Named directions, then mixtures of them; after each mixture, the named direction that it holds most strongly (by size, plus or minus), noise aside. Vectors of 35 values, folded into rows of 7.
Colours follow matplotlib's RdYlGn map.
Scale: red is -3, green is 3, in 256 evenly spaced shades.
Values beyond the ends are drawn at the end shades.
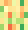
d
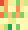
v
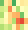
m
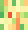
m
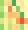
m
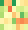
m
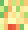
v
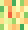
d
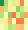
d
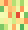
d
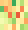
d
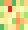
m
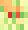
v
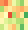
d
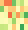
d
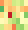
d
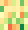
d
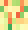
v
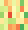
d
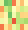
m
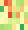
d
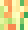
d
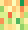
d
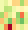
v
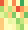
d
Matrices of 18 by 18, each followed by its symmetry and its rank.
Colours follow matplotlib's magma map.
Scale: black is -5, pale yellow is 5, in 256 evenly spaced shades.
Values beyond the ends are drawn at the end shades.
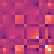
symmetric, rank two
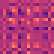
antisymmetric, rank two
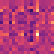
neither, rank three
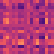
antisymmetric, rank two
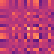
symmetric, rank two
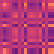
symmetric, rank one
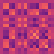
symmetric, rank two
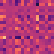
antisymmetric, rank two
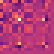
symmetric, rank two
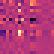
antisymmetric, rank two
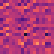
neither, rank three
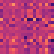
neither, rank three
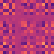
symmetric, rank two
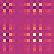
symmetric, rank one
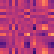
antisymmetric, rank two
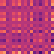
symmetric, rank one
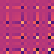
symmetric, rank one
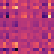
antisymmetric, rank two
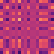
symmetric, rank one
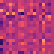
neither, rank three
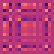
symmetric, rank one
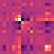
symmetric, rank two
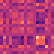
symmetric, rank two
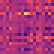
neither, rank three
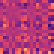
antisymmetric, rank two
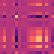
symmetric, rank one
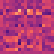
neither, rank three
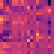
neither, rank three
